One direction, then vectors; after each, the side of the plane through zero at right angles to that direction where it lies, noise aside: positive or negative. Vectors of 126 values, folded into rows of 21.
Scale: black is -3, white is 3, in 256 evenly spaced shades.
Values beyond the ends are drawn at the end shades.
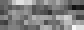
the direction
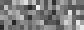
positive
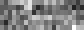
positive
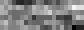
negative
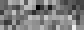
positive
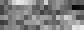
positive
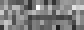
negative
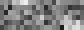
positive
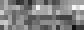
negative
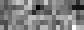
positive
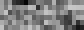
negative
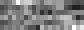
positive
